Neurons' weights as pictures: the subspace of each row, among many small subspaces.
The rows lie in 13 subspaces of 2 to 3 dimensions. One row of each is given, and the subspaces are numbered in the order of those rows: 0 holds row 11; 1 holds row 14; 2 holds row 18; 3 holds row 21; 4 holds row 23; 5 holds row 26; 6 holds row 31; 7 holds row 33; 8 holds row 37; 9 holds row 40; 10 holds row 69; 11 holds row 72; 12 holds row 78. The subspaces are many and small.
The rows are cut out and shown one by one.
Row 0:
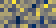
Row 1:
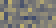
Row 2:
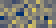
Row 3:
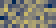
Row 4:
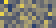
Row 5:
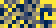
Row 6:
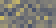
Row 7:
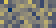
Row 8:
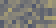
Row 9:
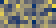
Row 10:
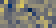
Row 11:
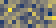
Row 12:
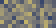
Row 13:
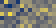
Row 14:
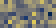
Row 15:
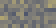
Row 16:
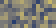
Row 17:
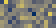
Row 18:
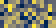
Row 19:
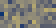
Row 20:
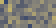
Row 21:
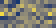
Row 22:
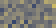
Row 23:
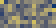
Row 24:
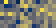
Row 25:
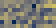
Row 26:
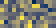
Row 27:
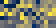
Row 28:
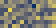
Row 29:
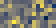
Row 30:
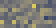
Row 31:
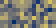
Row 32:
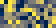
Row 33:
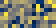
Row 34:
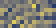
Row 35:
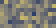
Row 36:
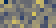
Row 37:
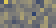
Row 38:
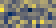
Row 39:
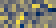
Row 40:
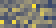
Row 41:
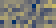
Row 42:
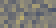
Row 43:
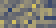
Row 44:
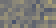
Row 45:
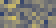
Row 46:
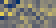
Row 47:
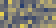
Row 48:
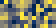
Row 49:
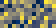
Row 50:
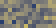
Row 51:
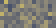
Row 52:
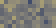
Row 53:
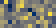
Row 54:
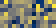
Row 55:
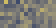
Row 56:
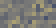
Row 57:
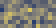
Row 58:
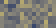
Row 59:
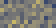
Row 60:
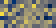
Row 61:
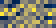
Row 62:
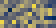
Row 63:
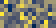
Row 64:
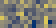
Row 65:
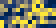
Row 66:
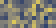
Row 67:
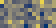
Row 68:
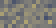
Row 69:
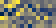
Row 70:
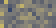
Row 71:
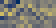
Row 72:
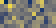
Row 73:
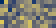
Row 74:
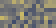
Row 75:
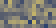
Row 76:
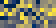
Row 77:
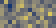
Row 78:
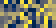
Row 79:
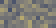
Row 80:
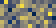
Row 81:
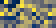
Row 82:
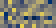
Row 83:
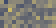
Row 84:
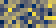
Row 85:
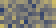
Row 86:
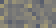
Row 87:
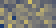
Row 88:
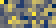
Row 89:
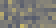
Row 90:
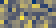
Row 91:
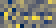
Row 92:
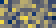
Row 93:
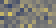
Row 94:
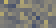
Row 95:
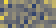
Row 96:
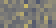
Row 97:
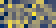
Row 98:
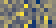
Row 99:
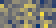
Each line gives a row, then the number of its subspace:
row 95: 11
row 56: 7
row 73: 5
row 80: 0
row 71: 10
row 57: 1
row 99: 11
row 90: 5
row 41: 9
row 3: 5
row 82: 4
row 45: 3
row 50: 9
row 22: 8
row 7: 7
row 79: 5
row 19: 4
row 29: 7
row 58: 3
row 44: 6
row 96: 12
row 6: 10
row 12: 8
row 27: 10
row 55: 12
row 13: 12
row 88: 0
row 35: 9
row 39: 5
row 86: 11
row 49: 8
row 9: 4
